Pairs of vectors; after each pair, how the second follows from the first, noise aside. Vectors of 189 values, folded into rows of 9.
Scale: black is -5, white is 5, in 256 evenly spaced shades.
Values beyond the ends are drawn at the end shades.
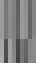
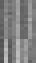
negated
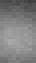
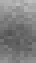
negated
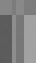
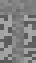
sign-scrambled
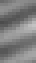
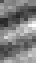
scaled up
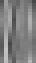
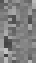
sign-scrambled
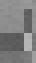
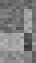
negated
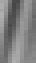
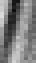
scaled up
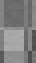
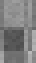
negated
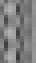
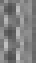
negated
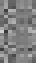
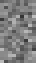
shuffled
